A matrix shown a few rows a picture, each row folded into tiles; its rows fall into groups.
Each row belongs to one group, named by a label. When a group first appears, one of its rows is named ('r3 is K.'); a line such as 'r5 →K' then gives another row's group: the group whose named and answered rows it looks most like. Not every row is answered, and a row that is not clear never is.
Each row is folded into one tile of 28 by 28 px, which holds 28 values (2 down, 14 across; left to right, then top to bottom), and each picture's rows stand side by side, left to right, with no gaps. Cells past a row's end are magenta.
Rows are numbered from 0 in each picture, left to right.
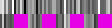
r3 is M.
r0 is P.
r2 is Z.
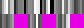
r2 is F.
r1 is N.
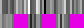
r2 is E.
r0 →M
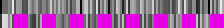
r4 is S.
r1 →Z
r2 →P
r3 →P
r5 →P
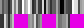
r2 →M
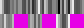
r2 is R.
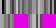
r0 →R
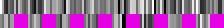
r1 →M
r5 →P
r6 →M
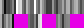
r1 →F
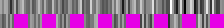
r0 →S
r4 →S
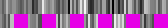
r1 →M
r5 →E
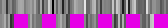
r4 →S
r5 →F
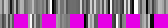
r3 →N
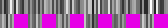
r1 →Z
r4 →S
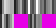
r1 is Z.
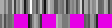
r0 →P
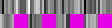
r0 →R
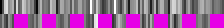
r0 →E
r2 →E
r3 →F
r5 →S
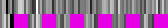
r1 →Z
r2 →N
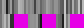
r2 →Z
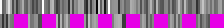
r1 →M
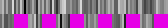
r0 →P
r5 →M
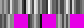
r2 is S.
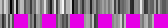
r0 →S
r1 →R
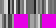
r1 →Z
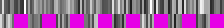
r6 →E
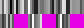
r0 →S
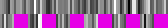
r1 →F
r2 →P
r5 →E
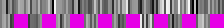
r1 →N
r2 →N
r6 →N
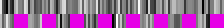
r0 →M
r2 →E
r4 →N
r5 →M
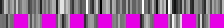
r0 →E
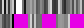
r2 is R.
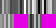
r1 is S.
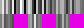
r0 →P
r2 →S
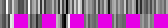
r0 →F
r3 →P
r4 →P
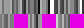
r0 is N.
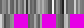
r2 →Z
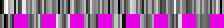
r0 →E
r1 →S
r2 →R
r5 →R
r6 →F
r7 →P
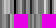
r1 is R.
